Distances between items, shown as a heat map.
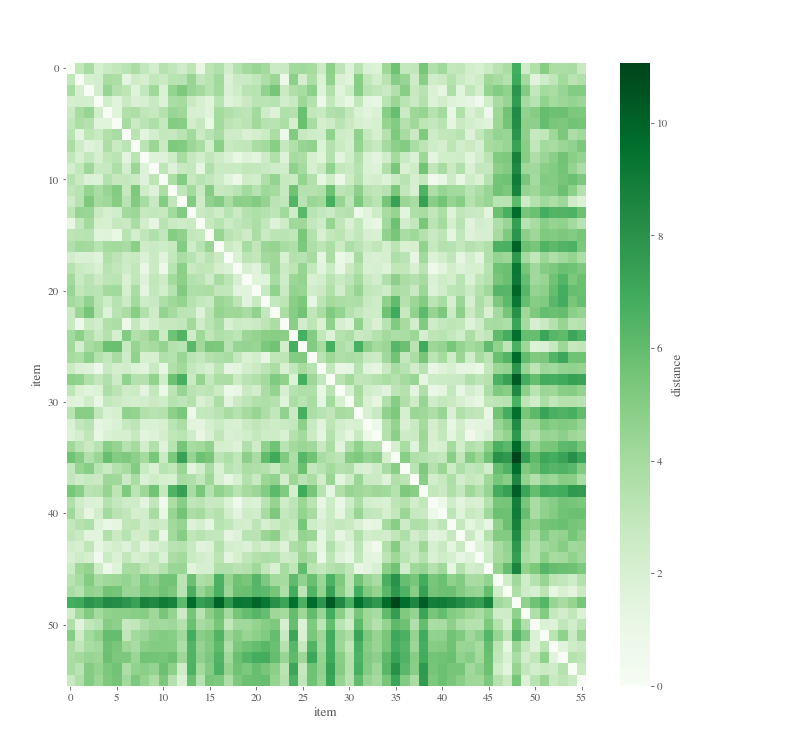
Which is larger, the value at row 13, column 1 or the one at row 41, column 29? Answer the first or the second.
the first
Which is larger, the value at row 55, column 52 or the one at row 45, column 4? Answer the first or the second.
the first
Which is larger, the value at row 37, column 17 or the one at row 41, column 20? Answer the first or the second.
the second
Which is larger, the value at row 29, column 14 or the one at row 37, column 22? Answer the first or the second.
the second
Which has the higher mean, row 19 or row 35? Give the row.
35
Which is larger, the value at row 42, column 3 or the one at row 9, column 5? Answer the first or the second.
the second
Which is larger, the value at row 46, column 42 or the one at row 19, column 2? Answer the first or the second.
the first
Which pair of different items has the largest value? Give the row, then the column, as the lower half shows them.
48, 35
